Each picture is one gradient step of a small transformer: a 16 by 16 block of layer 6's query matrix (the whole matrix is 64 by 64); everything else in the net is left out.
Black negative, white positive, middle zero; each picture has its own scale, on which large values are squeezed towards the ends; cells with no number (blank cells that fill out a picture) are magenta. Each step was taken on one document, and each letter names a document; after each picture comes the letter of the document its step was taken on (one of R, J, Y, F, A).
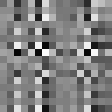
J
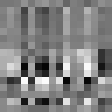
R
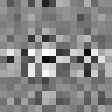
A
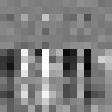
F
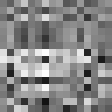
F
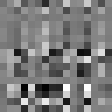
R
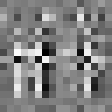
J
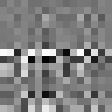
A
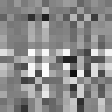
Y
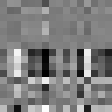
Y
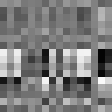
R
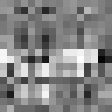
F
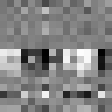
R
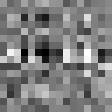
R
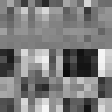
F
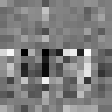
F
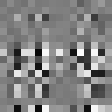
J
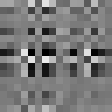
A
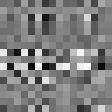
A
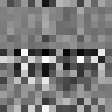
A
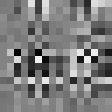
J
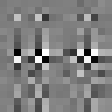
J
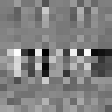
Y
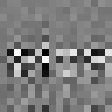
Y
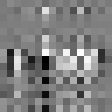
Y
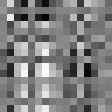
F
